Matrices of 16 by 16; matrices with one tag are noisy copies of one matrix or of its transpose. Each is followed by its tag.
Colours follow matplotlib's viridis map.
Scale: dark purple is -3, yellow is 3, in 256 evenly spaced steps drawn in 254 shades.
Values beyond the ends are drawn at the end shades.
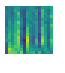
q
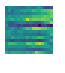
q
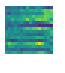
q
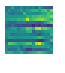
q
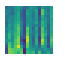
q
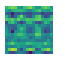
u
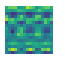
u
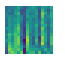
q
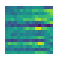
q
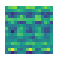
u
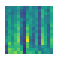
q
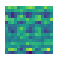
u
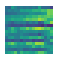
q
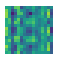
u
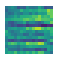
q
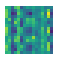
u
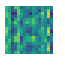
u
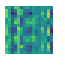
u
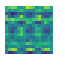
u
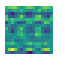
u
